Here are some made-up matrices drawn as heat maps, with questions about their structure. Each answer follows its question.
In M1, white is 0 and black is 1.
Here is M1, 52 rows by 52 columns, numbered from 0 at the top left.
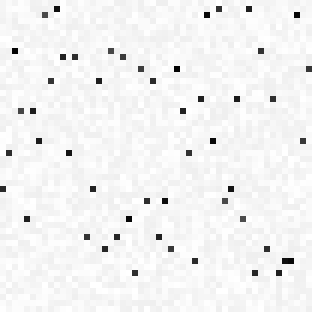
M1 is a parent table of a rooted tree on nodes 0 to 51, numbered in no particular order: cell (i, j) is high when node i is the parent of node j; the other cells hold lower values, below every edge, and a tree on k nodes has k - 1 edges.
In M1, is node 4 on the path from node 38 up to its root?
no
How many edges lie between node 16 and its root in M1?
1
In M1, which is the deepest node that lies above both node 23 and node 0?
25
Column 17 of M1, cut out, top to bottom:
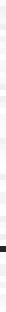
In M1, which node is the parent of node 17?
41
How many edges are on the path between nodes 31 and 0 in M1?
1
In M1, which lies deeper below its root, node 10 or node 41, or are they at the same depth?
node 10
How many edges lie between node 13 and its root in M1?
0
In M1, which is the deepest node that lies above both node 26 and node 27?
16
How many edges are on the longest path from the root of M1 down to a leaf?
4
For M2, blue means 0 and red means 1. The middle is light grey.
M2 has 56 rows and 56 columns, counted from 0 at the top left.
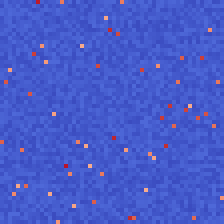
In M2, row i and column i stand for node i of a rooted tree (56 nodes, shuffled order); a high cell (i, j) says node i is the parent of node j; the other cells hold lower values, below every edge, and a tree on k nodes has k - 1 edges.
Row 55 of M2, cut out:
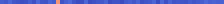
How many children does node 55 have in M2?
1
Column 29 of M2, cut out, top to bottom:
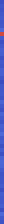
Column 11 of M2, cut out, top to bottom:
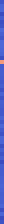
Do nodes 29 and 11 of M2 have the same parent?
no
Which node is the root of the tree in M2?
34
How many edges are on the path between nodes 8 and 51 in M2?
3
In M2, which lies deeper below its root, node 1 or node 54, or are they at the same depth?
the same depth
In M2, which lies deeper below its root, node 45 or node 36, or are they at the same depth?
node 36
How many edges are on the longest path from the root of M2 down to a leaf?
32
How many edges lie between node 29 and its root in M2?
4
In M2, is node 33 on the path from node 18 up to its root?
no
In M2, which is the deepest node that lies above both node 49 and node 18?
28
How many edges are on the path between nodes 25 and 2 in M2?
3
